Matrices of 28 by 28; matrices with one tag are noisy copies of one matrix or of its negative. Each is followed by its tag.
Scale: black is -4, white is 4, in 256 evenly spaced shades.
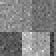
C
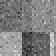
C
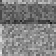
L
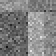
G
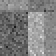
G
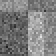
G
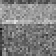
L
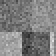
C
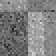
G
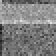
L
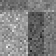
G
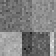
C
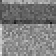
L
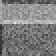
L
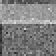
L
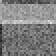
L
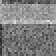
L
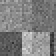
C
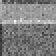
L
